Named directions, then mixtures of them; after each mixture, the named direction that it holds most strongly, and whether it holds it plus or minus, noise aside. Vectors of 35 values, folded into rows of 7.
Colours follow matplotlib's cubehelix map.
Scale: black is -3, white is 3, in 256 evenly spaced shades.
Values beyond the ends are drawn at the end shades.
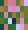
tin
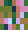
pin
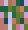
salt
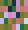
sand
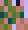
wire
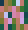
wire, minus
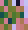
wire, plus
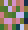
sand, minus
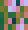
tin, plus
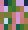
salt, minus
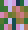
tin, plus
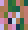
tin, minus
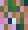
tin, minus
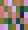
pin, minus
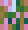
sand, minus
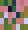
sand, plus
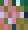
wire, minus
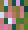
wire, minus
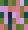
salt, minus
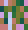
salt, plus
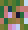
sand, plus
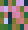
salt, minus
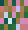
tin, plus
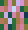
tin, plus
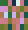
salt, minus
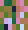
pin, plus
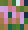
salt, minus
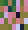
sand, plus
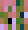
pin, minus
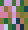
pin, minus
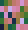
tin, plus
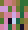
pin, minus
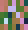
sand, minus
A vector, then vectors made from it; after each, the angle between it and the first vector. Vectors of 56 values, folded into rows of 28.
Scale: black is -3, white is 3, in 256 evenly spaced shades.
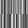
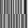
partly aligned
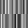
partly opposed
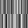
orthogonal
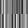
nearly opposite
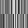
orthogonal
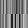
nearly opposite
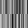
partly opposed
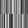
orthogonal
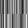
partly opposed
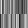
partly opposed
